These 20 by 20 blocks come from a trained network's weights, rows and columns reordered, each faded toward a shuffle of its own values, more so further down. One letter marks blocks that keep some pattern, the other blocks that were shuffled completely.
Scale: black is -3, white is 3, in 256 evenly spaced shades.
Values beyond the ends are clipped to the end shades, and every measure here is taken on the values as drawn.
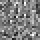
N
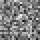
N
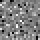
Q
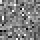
Q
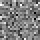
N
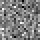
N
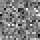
N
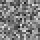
Q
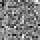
N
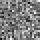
Q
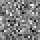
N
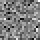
N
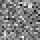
Q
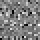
N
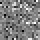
Q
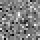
Q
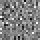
N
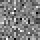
N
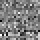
N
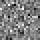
N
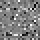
N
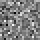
Q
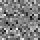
N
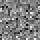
Q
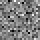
Q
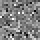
Q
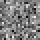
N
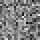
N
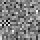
N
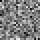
Q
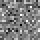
N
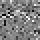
N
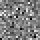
Q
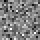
Q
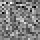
N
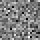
Q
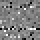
N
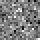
Q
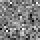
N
